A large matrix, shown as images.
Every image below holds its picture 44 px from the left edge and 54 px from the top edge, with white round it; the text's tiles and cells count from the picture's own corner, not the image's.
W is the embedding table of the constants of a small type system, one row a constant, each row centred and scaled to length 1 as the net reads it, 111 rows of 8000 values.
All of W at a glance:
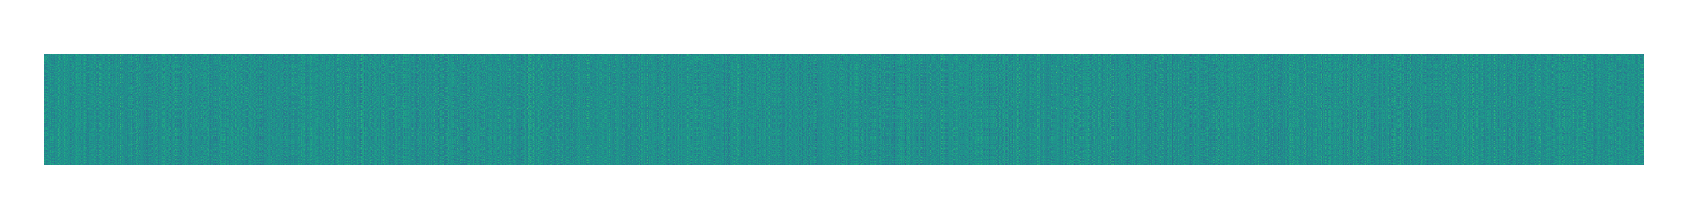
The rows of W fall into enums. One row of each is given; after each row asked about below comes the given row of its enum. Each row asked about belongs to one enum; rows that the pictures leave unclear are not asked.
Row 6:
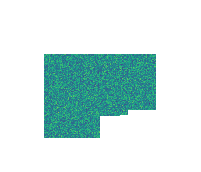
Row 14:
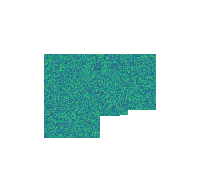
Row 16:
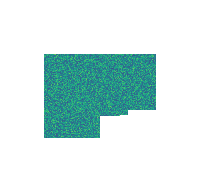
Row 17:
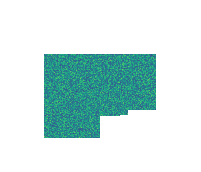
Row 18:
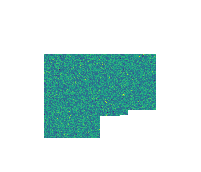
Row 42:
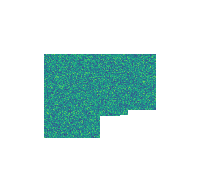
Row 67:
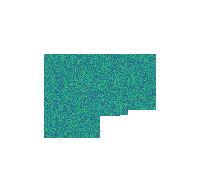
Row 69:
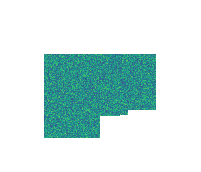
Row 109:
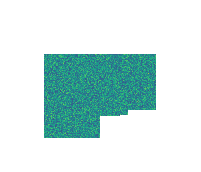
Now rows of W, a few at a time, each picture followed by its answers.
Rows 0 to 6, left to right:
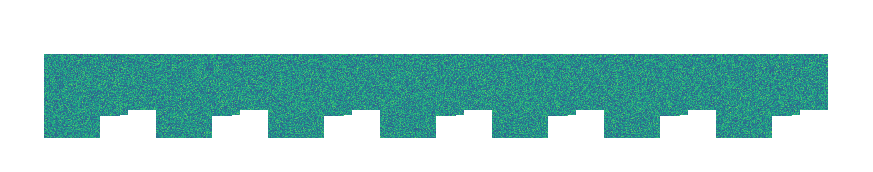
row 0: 67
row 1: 14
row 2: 16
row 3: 17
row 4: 16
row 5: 16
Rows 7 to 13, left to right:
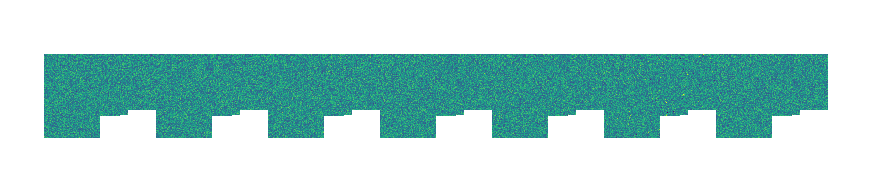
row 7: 17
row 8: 14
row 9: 6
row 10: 69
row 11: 109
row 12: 18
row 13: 69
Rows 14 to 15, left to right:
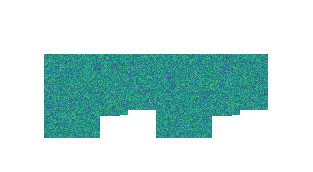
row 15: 67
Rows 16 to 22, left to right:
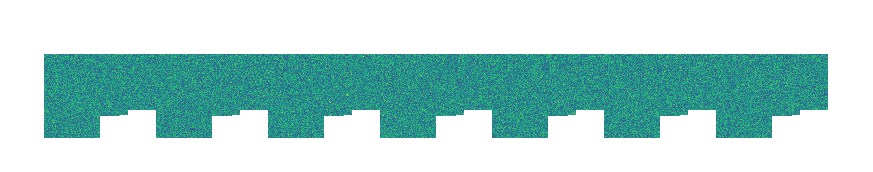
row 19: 69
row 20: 14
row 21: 6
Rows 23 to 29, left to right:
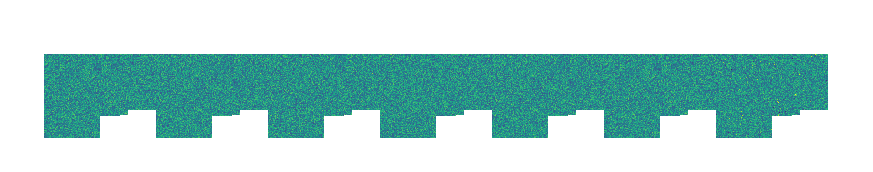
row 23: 14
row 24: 69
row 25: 109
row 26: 16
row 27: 69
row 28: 14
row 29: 18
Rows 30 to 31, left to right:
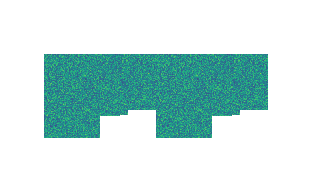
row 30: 69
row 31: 69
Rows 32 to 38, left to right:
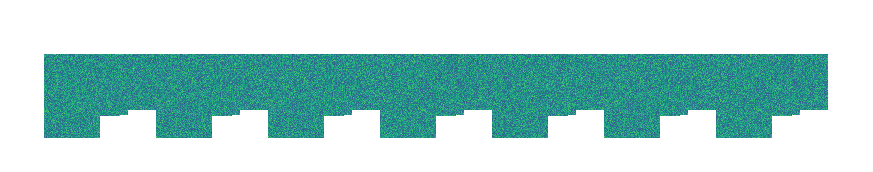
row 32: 16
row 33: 17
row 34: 17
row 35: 69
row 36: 67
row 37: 17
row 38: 69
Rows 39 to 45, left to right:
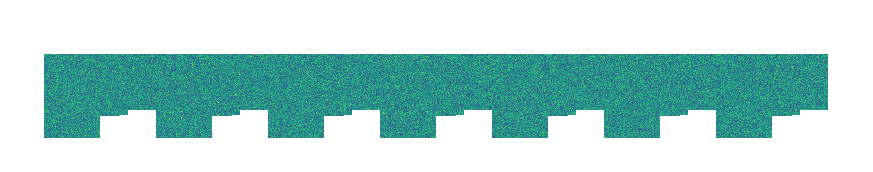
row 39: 16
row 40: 18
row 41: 67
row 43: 14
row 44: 17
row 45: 6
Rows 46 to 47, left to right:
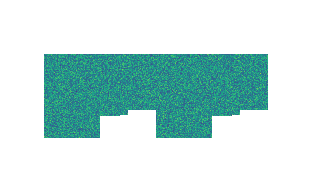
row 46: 17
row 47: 109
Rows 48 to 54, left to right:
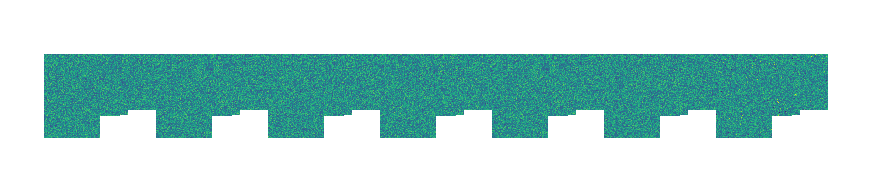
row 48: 69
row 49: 14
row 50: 17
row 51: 6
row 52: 14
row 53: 67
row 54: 18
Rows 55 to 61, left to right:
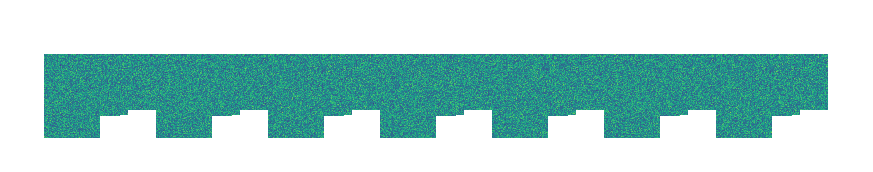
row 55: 17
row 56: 16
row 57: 6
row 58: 67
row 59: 14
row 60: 16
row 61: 6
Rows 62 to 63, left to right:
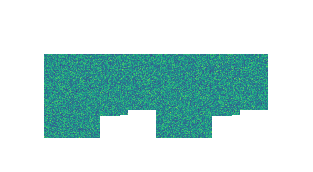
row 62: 17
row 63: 6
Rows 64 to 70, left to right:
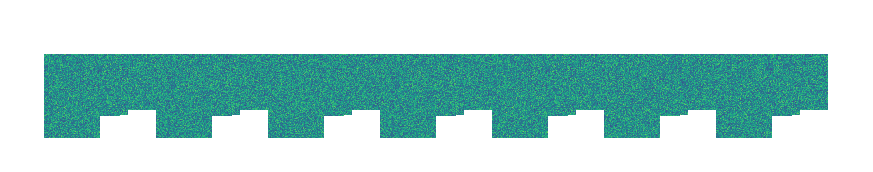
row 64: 6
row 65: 67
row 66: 16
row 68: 6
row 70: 14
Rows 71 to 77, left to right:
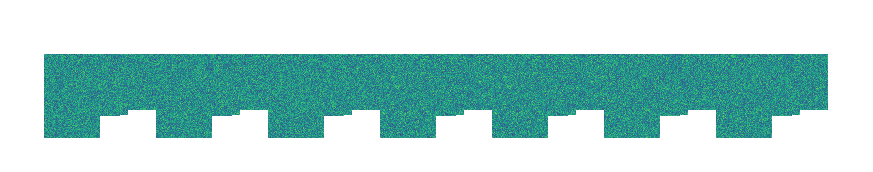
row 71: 67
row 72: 14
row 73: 16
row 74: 42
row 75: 42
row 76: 69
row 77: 109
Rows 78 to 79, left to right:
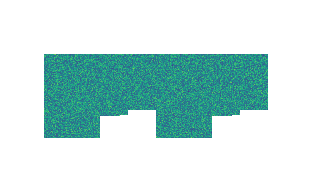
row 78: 16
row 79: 17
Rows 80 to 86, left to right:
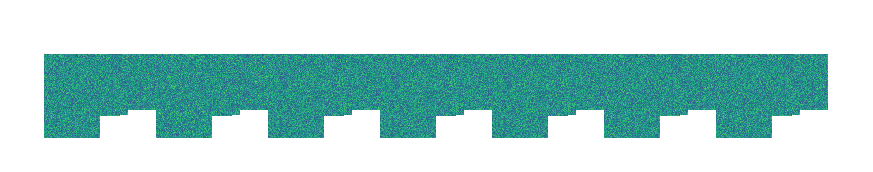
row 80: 109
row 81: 42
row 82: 67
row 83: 67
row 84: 67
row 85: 109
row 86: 109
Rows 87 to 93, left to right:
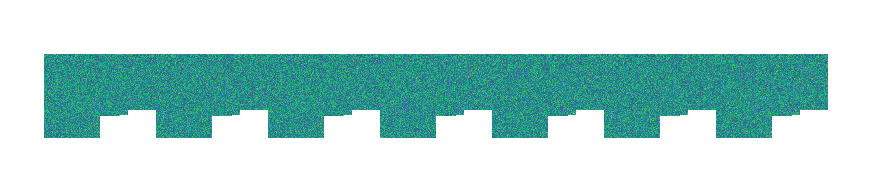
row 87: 16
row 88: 109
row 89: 16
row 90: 17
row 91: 14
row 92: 109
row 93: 6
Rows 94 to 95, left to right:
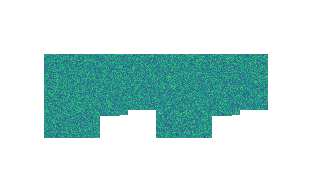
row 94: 16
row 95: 42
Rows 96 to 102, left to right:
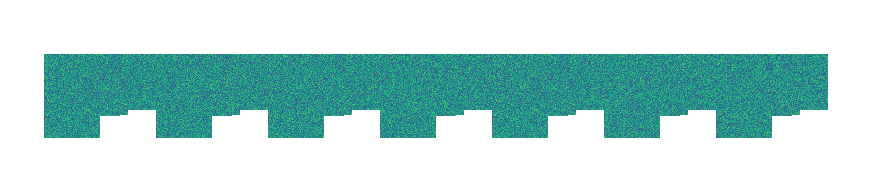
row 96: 69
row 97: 67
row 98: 109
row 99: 16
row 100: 69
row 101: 17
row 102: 14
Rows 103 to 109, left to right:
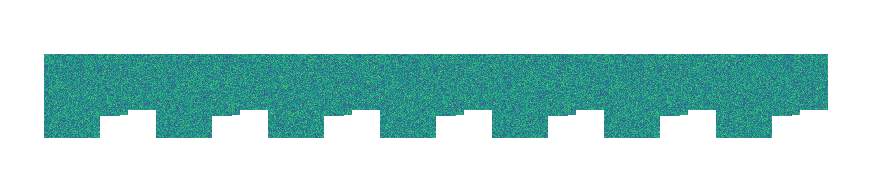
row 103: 6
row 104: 67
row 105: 42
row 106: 6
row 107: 67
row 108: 6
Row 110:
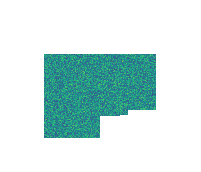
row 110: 67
